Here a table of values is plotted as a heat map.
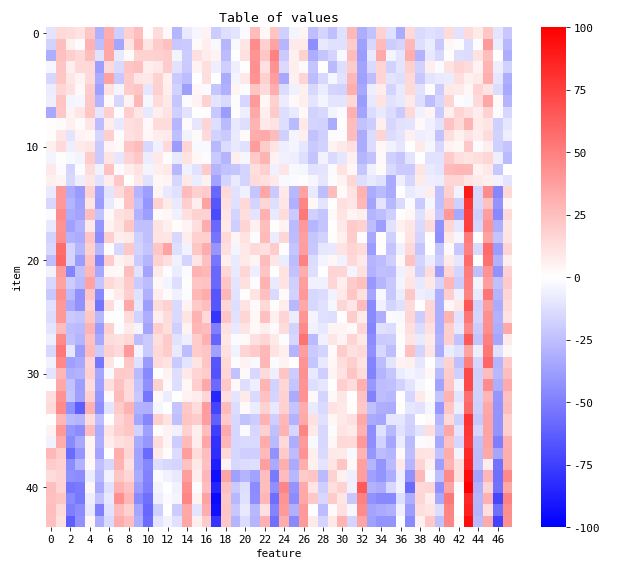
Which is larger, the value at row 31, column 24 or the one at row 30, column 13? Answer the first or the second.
the first
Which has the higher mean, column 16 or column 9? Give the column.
16
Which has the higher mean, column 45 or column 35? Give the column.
45
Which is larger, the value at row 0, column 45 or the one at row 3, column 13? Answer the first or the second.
the first
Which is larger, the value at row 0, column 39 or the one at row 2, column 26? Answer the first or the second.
the second
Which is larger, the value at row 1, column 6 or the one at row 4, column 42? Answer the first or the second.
the first
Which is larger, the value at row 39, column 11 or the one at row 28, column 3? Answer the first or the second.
the first
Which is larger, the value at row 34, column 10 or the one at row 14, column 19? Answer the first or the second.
the second
